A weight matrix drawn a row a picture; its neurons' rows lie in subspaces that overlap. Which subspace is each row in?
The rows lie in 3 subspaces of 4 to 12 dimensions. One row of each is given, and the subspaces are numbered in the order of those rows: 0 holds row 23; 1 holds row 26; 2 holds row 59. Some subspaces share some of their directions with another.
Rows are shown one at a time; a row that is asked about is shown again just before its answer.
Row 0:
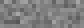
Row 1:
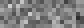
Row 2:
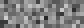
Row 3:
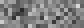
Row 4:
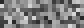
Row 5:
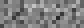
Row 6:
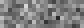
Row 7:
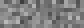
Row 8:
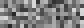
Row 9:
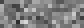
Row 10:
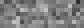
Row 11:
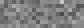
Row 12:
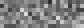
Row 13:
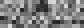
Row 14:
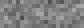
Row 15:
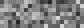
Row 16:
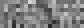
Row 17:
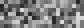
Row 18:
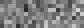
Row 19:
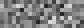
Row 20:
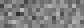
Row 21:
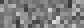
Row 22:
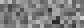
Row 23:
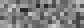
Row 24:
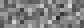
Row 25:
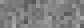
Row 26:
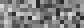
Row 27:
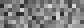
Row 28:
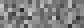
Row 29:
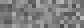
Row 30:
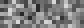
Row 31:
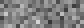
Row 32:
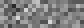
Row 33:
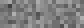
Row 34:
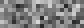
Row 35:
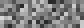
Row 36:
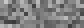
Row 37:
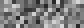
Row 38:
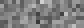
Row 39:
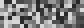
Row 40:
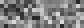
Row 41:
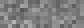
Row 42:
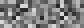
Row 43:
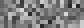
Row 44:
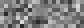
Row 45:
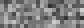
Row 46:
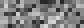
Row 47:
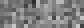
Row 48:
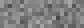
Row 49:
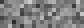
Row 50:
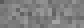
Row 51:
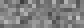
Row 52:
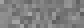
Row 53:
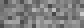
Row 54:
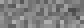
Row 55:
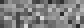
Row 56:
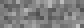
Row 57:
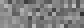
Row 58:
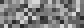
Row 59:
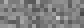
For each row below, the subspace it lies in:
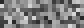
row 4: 0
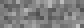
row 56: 0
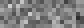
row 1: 1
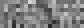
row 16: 2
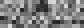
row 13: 2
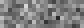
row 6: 2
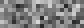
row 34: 0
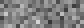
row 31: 0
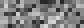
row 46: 0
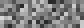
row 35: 2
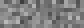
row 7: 1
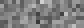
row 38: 0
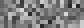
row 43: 0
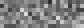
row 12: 0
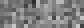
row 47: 2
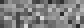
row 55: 0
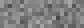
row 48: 1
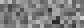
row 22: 2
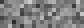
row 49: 2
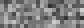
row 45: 2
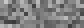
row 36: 2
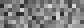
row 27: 1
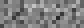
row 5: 0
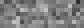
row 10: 2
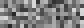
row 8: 2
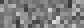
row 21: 2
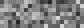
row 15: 0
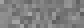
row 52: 2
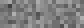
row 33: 1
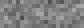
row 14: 0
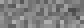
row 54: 0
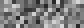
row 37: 0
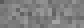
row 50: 2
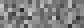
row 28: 0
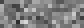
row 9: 0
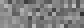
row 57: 2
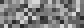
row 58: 0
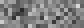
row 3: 0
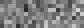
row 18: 2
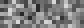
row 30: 2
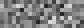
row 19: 0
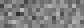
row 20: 1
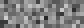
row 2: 0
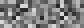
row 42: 0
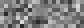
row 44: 0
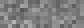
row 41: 0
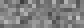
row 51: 1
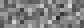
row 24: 0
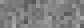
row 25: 2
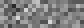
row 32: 0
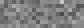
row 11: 0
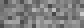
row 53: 2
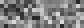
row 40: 0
